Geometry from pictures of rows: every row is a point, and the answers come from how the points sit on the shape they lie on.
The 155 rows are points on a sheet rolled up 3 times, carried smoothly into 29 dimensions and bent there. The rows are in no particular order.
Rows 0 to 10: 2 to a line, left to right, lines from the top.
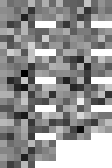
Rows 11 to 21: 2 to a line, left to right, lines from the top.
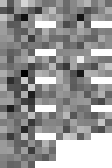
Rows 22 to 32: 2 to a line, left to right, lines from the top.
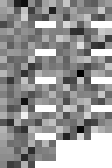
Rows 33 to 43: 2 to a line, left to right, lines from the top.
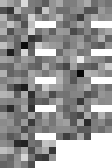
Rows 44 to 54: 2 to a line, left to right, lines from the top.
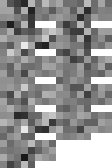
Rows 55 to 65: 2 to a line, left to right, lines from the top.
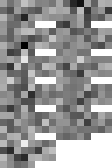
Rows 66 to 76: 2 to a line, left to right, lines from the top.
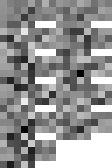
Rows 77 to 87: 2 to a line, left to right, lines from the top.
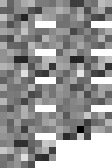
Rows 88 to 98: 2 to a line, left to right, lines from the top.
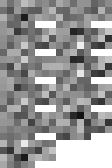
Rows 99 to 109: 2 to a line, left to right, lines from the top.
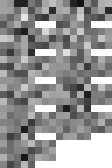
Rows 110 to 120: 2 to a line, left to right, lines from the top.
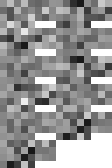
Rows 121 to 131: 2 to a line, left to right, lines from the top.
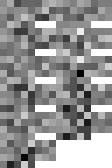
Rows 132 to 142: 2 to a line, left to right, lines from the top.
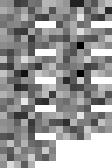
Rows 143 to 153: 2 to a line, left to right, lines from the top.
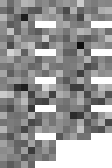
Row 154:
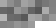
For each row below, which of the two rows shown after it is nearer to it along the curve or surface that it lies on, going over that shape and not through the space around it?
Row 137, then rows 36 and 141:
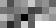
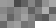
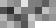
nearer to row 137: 141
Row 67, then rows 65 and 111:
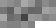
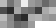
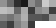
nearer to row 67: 65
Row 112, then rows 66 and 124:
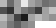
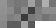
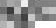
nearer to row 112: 124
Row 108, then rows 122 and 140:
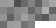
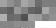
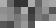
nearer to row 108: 122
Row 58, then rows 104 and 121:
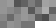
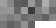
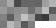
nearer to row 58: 104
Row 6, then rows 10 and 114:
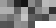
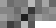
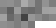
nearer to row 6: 10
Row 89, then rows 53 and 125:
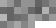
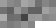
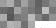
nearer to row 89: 53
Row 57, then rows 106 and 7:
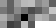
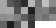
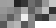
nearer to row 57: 106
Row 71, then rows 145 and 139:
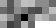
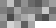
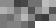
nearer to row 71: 145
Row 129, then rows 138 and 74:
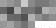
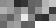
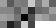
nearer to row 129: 74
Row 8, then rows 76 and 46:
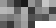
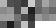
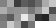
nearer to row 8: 76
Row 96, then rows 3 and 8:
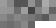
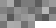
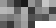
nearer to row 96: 3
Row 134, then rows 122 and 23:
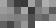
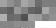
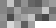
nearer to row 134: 23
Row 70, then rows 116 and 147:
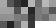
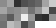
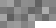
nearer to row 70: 116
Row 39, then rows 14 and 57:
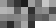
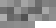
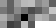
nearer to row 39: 57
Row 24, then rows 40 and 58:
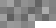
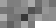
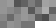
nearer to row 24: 40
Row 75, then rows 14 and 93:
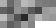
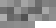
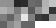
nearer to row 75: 14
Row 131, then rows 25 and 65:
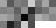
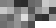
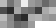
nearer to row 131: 65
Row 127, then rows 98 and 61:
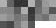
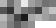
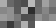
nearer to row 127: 61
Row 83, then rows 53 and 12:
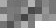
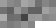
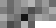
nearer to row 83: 53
